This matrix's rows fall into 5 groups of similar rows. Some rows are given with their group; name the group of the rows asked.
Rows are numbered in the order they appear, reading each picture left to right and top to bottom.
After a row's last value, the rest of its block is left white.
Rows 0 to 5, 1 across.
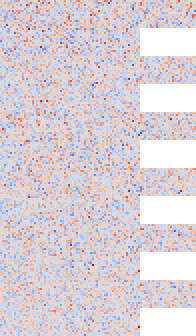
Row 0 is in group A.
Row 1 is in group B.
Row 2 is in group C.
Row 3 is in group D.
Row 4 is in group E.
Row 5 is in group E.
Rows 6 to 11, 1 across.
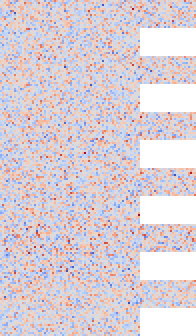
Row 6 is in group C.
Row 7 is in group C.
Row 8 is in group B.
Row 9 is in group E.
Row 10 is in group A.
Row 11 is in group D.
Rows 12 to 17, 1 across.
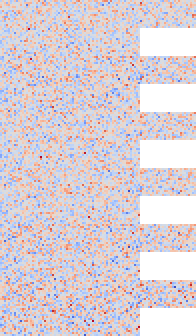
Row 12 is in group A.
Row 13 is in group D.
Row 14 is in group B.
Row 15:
D
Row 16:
D
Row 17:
E
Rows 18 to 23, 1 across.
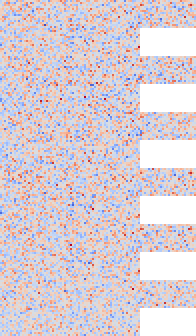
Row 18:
E
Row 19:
B
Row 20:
D
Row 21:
E
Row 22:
E
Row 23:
C
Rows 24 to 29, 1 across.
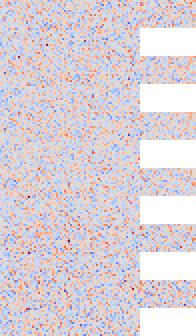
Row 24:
B
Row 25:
D
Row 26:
D
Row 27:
A
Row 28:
A
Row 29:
C
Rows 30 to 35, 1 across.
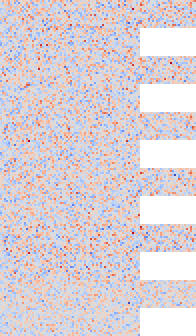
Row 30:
B
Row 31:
C
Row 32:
A
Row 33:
E
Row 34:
A
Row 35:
D
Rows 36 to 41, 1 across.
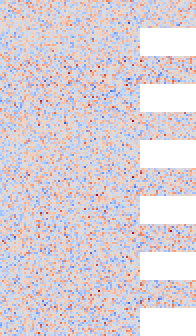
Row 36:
D
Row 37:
B
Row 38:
C
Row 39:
B
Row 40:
C
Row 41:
B
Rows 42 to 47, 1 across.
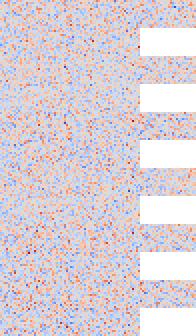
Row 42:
E
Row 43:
C
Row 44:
C
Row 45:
D
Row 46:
A
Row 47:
A
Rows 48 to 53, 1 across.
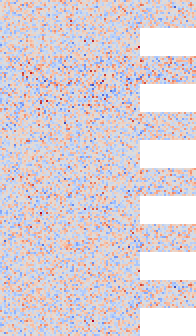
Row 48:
E
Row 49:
B
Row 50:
C
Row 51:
B
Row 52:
D
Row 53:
E
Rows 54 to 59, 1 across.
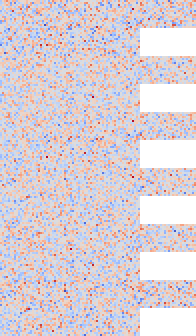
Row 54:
B
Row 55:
E
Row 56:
B
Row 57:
C
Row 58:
E
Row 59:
C
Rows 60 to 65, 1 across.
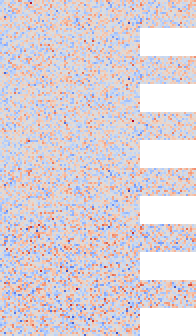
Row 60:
D
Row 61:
D
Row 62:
C
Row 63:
D
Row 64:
A
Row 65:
E
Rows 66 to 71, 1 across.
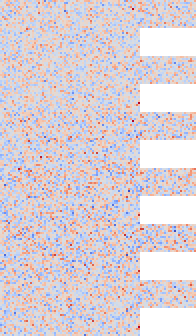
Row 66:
C
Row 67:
E
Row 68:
B
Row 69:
D
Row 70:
E
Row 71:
E
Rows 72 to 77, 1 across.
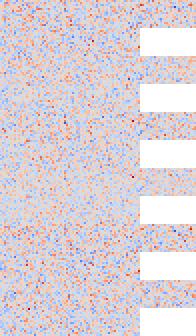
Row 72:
E
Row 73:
D
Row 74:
C
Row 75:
C
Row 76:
E
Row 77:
A
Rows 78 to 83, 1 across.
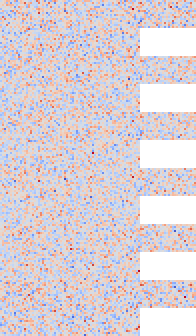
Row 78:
C
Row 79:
D
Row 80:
D
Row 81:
C
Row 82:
E
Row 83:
E
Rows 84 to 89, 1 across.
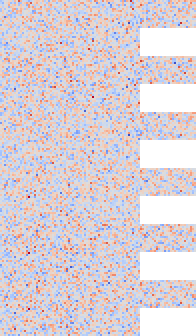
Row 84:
D
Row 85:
E
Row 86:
D
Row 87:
A
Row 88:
A
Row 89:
A
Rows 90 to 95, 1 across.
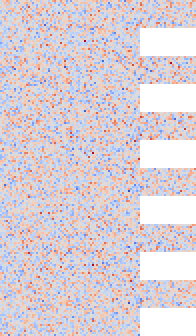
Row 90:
B
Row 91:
C
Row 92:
E
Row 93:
D
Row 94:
B
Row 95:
D
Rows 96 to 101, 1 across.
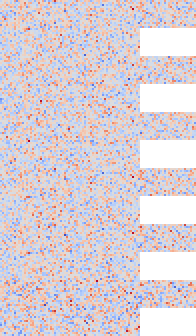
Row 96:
C
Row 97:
B
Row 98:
A
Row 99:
C
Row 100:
C
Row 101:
E
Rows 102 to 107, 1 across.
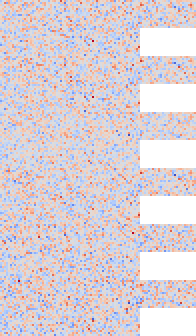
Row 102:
E
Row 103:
E
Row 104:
D
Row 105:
E
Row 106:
C
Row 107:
D
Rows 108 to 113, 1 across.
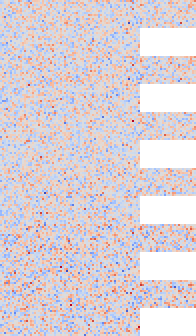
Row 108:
D
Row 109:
D
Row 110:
C
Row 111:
B
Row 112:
A
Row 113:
E
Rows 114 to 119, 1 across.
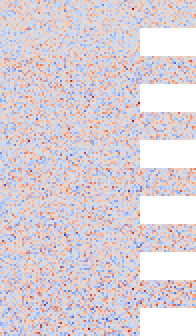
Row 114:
C
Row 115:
E
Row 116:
A
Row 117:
D
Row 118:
C
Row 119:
B
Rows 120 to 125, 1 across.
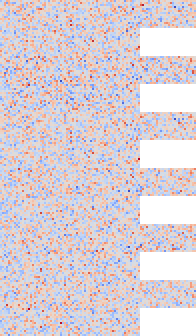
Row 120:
E
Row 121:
A
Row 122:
E
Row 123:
D
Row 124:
B
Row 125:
A
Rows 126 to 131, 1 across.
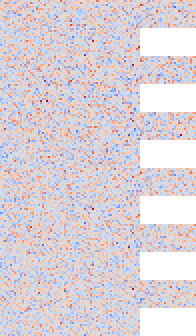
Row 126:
E
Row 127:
B
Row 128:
D
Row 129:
E
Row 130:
D
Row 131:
C
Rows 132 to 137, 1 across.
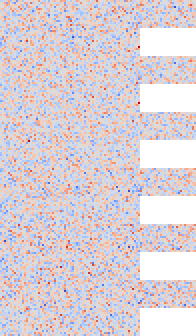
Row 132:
E
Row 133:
E
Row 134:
A
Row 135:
D
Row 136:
D
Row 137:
C
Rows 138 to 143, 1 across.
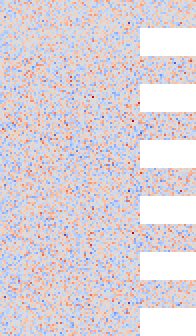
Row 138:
D
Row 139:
E
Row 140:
C
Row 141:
D
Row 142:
C
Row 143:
D
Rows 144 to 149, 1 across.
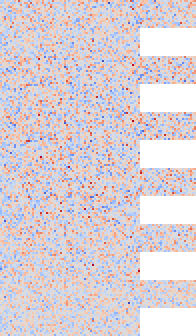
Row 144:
D
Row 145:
C
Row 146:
C
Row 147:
B
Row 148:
E
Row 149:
D
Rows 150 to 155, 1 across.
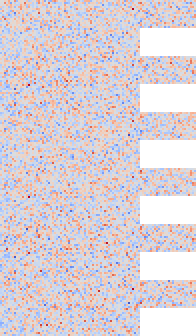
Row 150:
C
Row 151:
A
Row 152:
D
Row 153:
A
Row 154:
A
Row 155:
B
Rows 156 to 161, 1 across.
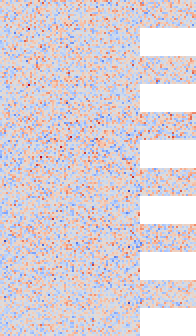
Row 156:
A
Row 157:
A
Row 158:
B
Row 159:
D
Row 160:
D
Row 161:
D
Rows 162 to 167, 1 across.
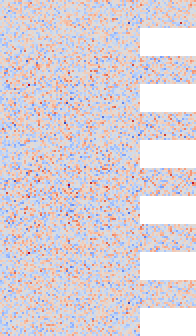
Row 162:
D
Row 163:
A
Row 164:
C
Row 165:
A
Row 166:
A
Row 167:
D
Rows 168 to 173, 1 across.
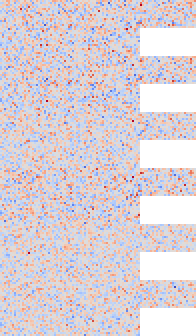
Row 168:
B
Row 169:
B
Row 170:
C
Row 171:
E
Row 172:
A
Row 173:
E
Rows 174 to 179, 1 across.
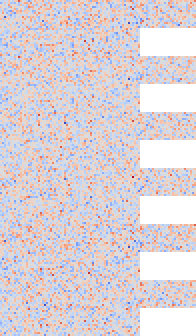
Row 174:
D
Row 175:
D
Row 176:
C
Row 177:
C
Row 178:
D
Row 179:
B
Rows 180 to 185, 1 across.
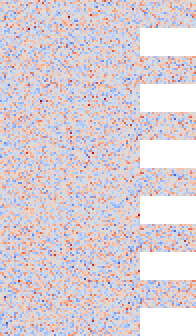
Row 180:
A
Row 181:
B
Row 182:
E
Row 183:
E
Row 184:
E
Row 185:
D
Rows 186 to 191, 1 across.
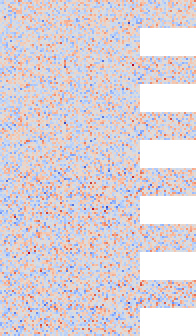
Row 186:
D
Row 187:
C
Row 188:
C
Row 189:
B
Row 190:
A
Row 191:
B
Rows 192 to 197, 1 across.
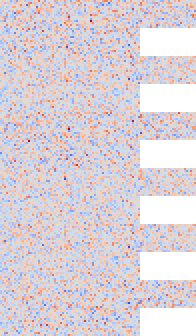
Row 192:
A
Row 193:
D
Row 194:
A
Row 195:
C
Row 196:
D
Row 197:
B
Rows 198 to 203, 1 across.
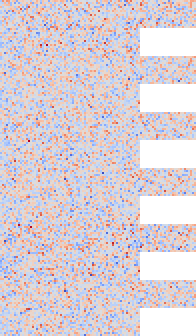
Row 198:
B
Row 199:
D
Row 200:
A
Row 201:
C
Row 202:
D
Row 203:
C
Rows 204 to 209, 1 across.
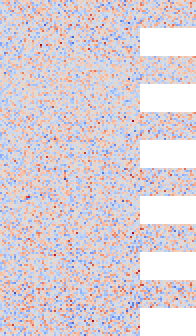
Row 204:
B
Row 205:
D
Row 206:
B
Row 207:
C
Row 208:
E
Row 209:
E
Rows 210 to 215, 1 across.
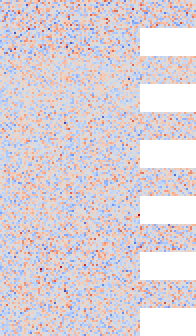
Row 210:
A
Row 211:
D
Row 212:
C
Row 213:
E
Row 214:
B
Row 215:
C
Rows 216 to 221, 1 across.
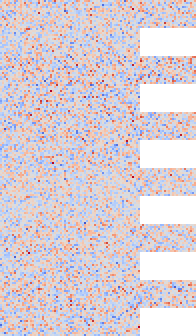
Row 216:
C
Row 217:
B
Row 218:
D
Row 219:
C
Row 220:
A
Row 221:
E
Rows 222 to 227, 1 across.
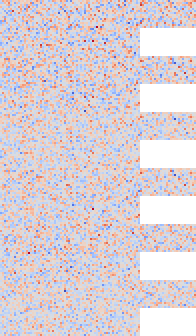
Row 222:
B
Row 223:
E
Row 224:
E
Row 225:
E
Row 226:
A
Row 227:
C
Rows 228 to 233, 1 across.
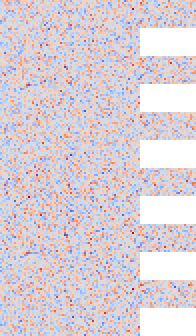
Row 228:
B
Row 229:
C
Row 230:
A
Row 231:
A
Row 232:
C
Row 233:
E
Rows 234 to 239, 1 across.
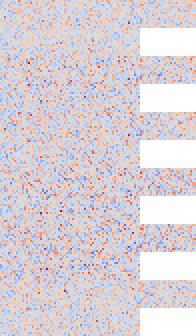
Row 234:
D
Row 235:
B
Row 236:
D
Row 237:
B
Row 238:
B
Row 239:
C
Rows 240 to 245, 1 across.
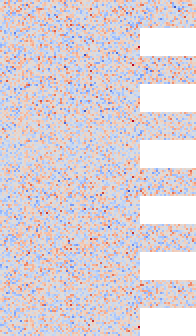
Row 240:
E
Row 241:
C
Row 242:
C
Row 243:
B
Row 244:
A
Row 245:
E
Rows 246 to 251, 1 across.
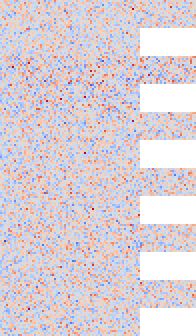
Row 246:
C
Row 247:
B
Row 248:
B
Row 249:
E
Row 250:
D
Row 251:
A
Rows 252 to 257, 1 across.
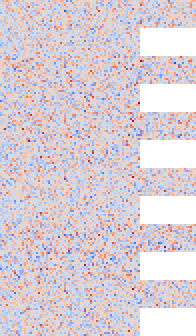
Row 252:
B
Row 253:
E
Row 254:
D
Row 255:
C
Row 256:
B
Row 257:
C
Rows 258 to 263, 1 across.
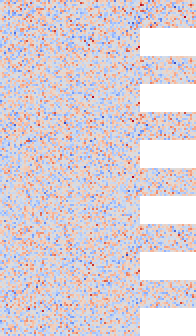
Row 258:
E
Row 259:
E
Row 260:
C
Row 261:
B
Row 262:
E
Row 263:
A
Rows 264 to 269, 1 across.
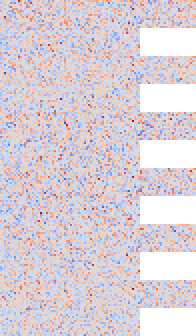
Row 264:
D
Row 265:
D
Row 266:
C
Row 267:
B
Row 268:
E
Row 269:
C
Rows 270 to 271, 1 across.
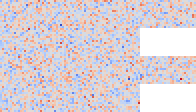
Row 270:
A
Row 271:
D
